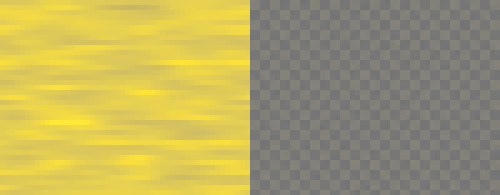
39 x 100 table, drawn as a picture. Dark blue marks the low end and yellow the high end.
The table splits into one row of 2 panels. Panel 1,1: very high, streaked across, faint in contrast. Panel 1,2: middling, checkered, faint in contrast.
